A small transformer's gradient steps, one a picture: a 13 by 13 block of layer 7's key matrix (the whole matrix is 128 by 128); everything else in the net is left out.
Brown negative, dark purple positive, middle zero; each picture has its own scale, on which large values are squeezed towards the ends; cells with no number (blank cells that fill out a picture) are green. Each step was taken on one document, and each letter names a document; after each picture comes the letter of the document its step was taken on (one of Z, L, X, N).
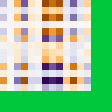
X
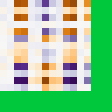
X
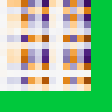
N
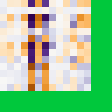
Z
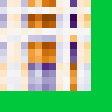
Z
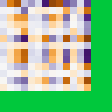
N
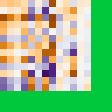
Z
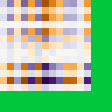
X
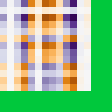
Z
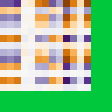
N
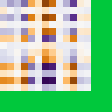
X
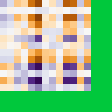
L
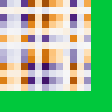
L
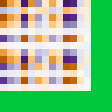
N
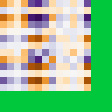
L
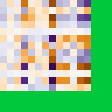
L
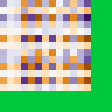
L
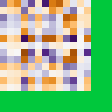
N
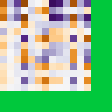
N
